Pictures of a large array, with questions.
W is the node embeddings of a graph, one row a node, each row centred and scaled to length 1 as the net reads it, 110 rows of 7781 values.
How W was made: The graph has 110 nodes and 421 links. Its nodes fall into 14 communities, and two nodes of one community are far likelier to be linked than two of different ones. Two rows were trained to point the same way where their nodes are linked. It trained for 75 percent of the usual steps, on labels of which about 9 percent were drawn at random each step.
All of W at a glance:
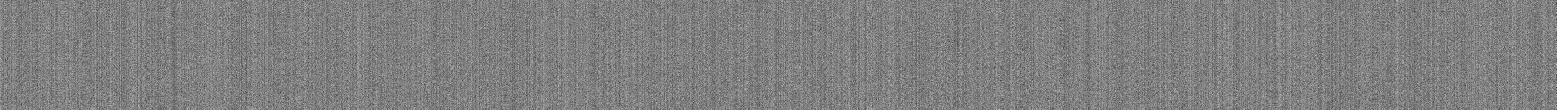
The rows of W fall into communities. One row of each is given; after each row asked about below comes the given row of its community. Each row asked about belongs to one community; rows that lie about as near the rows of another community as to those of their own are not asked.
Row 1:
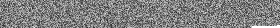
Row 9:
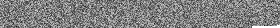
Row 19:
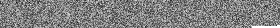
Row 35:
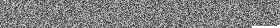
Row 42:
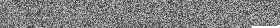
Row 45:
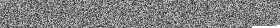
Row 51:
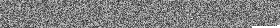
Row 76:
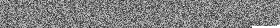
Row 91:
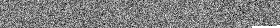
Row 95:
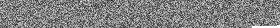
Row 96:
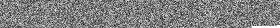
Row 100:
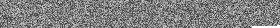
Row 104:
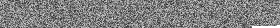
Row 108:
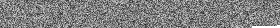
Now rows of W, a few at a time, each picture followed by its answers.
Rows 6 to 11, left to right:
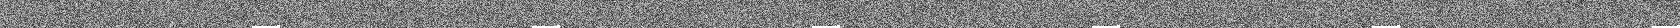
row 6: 35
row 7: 19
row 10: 104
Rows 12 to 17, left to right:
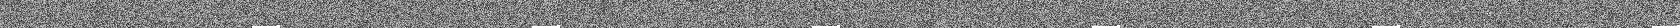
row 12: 91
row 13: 1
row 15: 1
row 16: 45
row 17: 19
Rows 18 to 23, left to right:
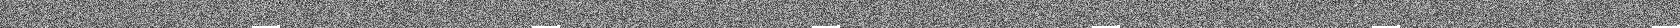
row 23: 45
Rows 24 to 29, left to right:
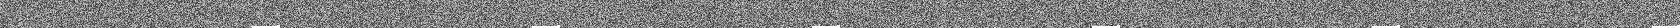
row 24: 95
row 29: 42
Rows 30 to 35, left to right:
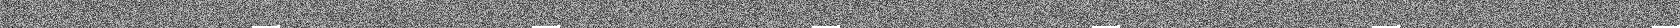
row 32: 35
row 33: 104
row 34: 45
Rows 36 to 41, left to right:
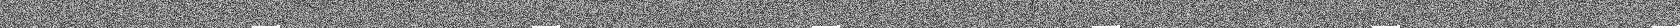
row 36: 1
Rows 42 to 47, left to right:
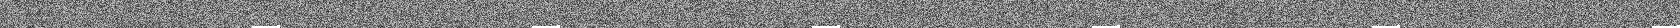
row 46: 19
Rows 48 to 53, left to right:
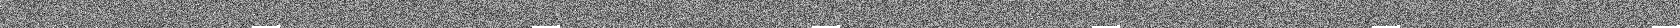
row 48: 42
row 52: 9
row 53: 45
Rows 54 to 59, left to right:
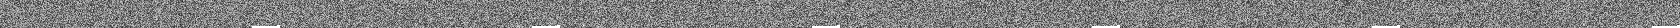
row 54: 100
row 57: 42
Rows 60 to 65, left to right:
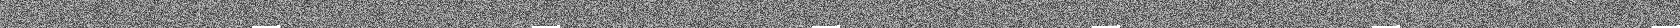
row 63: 1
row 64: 95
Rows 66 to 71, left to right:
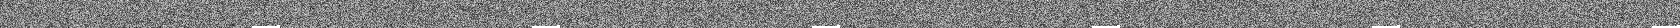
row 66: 100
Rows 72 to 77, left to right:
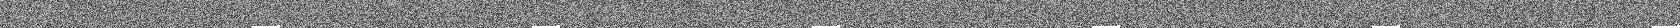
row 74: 42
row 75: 19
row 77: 100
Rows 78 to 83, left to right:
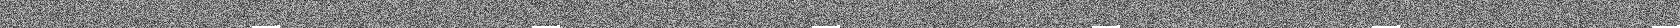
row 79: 35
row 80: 9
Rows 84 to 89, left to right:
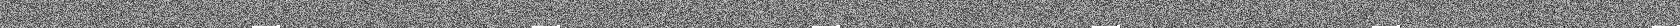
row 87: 104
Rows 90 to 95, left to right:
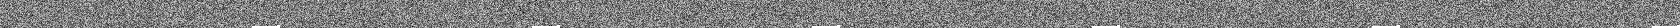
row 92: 51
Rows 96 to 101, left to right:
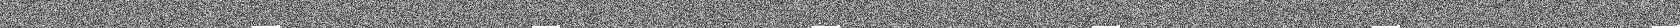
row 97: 9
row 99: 9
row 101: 95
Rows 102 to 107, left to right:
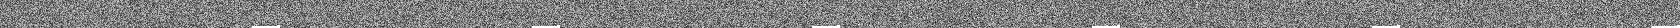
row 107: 96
